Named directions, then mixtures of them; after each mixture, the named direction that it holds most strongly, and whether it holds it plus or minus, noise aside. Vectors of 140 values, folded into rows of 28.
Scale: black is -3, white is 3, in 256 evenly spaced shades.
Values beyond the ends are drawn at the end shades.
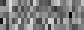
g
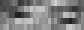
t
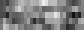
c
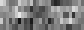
t, minus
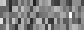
g, minus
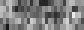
c, minus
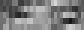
t, plus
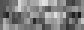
c, plus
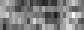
c, minus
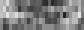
c, minus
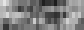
c, minus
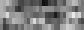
c, minus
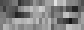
t, plus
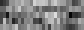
c, plus
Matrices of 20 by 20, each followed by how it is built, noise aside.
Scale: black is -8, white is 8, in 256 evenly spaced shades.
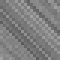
Toeplitz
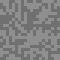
noise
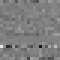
uneven rows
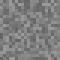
noise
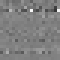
uneven rows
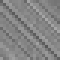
Toeplitz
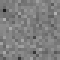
noise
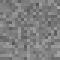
noise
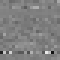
uneven rows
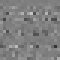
uneven rows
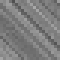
Toeplitz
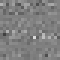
uneven rows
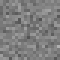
noise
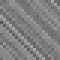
Toeplitz
